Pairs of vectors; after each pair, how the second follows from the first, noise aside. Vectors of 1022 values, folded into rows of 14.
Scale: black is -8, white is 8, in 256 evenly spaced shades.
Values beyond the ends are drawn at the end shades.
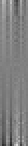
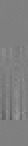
partly zeroed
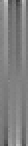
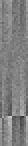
wrapped around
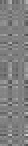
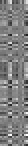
scaled up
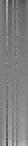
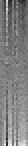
scaled up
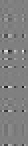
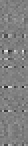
copied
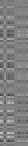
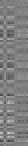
copied
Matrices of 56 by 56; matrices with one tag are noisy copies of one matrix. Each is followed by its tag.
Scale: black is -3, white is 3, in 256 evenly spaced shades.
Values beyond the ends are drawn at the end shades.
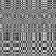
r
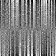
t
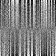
t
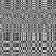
r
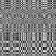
r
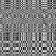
r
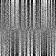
t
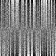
t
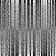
t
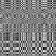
r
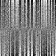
t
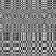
r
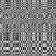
r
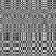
r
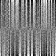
t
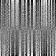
t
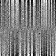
t
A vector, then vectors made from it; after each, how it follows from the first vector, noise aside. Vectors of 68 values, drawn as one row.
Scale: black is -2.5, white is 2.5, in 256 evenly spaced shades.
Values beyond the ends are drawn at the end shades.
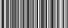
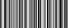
negated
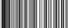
sign-scrambled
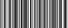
reversed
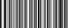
negated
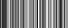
sign-scrambled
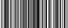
sign-scrambled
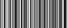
reversed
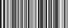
sign-scrambled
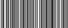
partly zeroed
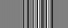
partly zeroed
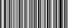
negated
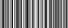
wrapped around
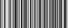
reversed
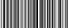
sign-scrambled
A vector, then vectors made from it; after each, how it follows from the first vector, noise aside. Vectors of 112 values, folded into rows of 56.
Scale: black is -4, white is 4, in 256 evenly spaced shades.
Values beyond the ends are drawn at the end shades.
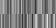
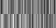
wrapped around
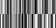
scaled up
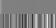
partly zeroed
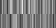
wrapped around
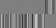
partly zeroed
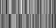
wrapped around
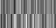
wrapped around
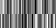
scaled up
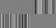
partly zeroed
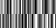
scaled up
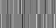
partly zeroed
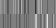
partly zeroed
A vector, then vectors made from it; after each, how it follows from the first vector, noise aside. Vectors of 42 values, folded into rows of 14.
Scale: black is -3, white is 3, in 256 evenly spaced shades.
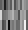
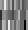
negated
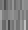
shrunk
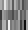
negated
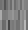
shrunk
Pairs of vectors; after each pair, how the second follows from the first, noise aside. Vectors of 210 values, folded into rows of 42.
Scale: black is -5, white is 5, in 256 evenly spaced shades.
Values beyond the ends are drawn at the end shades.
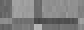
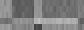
negated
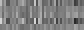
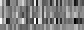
scaled up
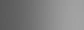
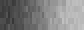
scaled up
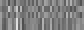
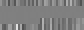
partly zeroed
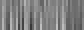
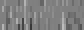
partly zeroed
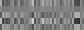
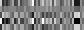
scaled up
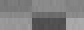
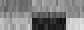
scaled up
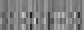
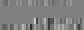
partly zeroed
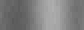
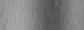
negated
